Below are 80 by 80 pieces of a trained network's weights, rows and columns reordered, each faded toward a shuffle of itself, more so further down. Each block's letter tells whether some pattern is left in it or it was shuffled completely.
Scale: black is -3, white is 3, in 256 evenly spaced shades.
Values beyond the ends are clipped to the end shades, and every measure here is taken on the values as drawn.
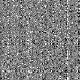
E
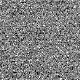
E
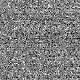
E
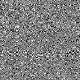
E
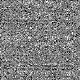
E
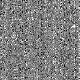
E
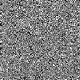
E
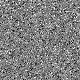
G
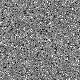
G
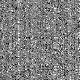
E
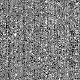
E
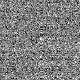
E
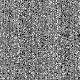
E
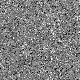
G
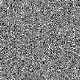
E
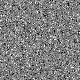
G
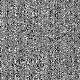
E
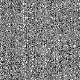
E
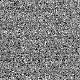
E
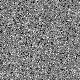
G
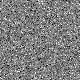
G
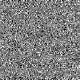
E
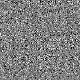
E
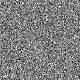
E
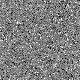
G
